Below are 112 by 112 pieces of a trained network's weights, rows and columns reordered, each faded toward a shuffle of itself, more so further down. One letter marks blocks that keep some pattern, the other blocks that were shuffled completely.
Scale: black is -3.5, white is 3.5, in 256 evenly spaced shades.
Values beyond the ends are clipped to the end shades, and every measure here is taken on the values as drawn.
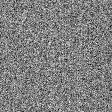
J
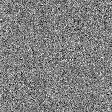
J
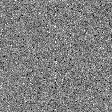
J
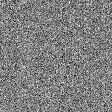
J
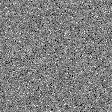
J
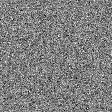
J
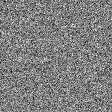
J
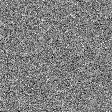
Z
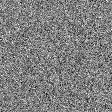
Z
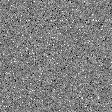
J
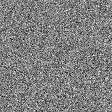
Z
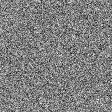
J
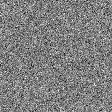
Z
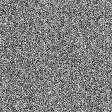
J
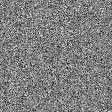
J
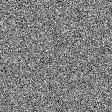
Z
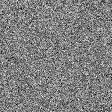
J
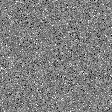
Z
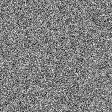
Z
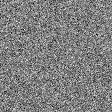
Z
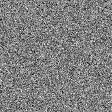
Z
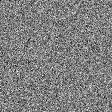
Z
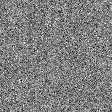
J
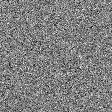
Z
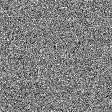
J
